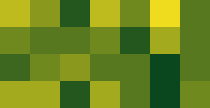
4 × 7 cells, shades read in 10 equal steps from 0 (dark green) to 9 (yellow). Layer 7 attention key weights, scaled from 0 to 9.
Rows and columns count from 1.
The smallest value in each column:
2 3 1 3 1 0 3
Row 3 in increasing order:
0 2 3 3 3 4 5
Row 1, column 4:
7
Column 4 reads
7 4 3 6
